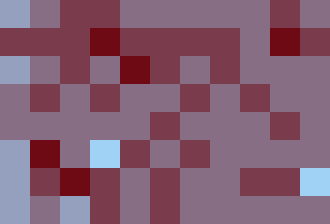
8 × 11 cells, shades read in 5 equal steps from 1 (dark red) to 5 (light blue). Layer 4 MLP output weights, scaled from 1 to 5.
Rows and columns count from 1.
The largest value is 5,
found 2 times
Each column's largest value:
4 3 4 5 3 3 3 3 3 3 5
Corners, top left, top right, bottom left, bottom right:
4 3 4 3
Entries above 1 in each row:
11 9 10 11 11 10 10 11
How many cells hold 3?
46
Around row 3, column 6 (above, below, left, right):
2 3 1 3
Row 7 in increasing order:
1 2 2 2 2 2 3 3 3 4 5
